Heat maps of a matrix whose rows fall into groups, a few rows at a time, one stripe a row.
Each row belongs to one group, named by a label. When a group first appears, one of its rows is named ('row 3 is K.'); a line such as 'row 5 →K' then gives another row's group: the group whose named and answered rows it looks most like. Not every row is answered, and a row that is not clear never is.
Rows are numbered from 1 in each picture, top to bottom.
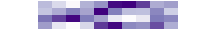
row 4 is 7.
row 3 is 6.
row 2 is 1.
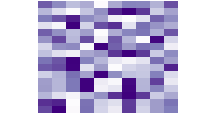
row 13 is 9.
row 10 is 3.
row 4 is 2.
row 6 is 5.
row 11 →1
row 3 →6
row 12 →9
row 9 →6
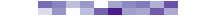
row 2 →7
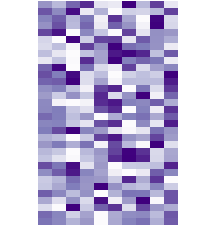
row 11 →3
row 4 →5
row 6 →2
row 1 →9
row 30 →2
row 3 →5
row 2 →3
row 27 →1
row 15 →7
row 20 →7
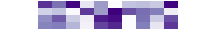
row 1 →3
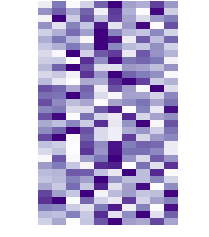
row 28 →9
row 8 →2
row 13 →5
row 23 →7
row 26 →1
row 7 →1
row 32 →7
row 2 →5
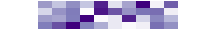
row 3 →9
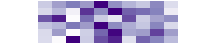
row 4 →1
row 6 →2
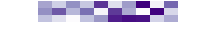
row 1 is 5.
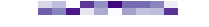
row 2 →3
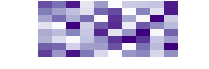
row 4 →2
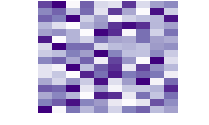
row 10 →2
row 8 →1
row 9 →5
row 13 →3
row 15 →6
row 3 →3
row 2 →5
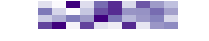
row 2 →7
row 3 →1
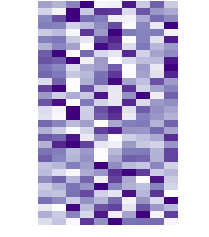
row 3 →6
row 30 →2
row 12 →7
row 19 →7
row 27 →1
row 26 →5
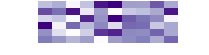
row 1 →7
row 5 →7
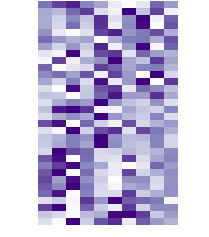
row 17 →1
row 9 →7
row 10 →7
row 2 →9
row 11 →5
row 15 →1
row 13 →2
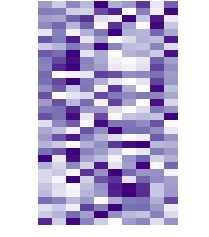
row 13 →5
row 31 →1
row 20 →6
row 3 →9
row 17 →3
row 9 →6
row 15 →5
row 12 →6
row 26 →2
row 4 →5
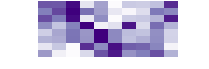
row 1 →3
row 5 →1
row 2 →6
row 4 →9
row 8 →7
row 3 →3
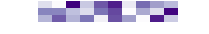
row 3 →5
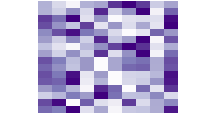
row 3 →3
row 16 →3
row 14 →1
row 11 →3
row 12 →3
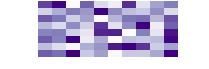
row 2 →1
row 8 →3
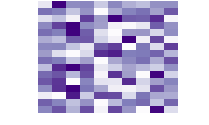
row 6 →9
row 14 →2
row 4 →6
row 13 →6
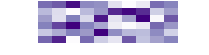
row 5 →1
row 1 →6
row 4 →6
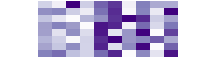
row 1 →2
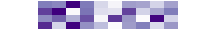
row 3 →5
